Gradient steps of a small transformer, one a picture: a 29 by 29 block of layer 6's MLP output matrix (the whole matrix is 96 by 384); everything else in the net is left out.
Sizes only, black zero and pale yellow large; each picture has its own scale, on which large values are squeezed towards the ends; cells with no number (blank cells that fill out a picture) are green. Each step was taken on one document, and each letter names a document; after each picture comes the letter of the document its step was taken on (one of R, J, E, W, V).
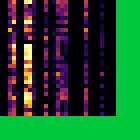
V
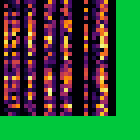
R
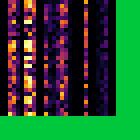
V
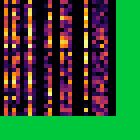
R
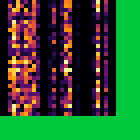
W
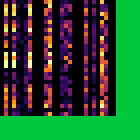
R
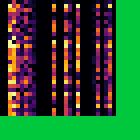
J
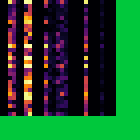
V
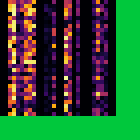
W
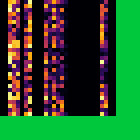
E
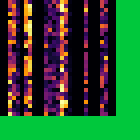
E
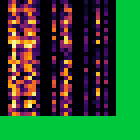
W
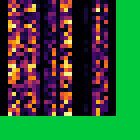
W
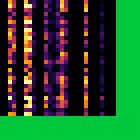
V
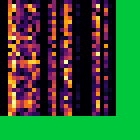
W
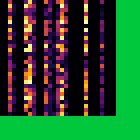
V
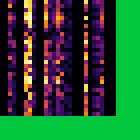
V
